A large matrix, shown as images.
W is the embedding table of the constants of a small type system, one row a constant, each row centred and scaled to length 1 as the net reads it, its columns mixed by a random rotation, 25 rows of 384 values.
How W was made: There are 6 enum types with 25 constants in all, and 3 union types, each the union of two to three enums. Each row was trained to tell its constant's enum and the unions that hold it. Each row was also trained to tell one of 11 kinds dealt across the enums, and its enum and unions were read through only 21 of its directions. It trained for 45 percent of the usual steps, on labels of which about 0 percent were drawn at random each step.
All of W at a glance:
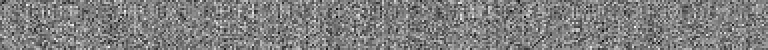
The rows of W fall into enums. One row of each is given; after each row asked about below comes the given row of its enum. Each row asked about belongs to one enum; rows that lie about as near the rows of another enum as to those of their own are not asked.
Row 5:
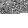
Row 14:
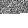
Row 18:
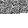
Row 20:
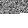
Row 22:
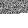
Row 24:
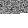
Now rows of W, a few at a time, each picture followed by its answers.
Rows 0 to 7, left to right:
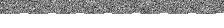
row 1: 24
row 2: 5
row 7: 22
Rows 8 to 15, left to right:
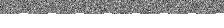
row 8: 22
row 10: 5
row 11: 18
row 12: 20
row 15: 22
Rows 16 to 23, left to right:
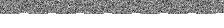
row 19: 14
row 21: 5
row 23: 24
